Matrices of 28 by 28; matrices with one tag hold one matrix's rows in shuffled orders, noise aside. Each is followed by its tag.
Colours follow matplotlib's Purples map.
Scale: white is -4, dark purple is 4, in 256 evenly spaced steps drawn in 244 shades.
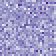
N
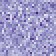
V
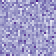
V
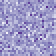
N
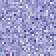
V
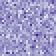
V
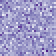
N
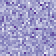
V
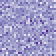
N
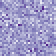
N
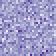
N
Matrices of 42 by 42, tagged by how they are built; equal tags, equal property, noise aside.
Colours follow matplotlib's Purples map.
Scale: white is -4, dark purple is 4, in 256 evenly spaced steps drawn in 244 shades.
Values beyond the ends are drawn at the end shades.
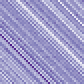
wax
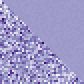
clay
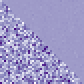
clay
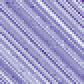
wax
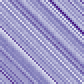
wax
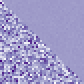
clay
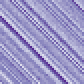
wax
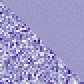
clay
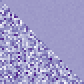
clay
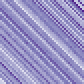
wax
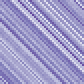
wax
